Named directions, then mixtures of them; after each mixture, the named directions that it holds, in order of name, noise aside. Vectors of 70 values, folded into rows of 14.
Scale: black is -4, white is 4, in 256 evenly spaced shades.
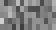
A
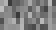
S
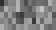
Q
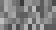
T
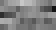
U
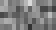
S, T, U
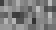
Q, S, U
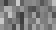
A, Q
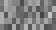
T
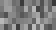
T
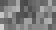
Q, U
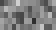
A, Q, U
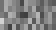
T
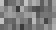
A, Q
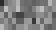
Q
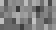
A, Q, S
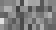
A, T, U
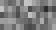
A, S, U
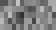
A, Q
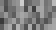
T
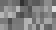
Q, T, U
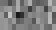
A, Q, S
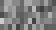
T, U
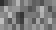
A, Q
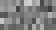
A, T, U
